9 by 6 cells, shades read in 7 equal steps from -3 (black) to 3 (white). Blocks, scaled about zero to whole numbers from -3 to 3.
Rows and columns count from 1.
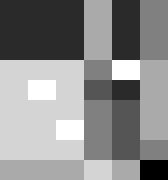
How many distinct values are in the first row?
3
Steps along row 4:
same same down up down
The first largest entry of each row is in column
4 4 4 5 2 1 3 1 4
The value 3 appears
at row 4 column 5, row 5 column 2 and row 7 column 3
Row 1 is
-2 -2 -2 1 -2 0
